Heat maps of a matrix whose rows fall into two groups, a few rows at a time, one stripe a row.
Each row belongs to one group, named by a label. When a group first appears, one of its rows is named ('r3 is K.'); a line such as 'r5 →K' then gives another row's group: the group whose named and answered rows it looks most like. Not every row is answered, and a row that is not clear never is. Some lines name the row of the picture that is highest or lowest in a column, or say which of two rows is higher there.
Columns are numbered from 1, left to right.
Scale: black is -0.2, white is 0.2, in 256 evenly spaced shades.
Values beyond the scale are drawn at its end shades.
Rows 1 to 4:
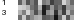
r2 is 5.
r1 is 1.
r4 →1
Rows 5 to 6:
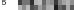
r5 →1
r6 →5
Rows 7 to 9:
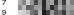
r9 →5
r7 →5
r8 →1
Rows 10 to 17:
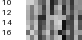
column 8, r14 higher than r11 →Yes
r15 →5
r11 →5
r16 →1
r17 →5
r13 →5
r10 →5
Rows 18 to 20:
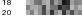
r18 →1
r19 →1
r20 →5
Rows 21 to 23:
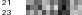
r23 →1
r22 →1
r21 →1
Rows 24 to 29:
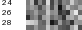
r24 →1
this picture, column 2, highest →28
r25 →1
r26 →1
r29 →1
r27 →1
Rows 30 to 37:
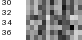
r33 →1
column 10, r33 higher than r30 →Yes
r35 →5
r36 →1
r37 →1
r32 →5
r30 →5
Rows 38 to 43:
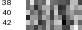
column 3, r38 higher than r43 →Yes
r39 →1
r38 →1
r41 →1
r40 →1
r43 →1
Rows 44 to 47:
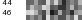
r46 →5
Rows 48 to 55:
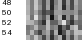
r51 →5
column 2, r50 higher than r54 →No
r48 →5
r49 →5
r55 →5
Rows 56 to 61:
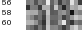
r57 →1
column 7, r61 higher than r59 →Yes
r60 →5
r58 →5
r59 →1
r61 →1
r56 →1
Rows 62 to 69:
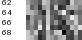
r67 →1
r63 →1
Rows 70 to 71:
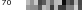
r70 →5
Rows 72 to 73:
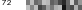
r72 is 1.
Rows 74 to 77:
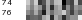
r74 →5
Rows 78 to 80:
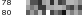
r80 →1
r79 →5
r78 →1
